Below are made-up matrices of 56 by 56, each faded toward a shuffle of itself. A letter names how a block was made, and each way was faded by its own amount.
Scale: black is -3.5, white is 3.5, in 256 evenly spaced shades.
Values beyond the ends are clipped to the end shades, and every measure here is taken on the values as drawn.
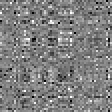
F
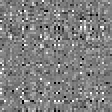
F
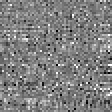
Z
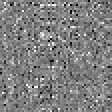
Z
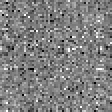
Z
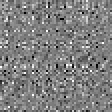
F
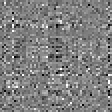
F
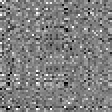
F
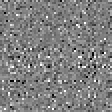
Z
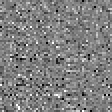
Z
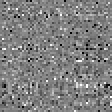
Z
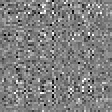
F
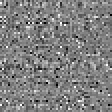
Z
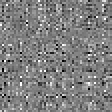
F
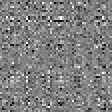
F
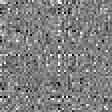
F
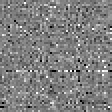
Z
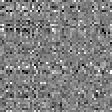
F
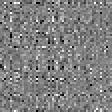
F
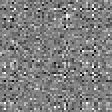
F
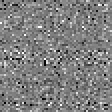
Z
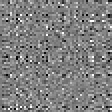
F
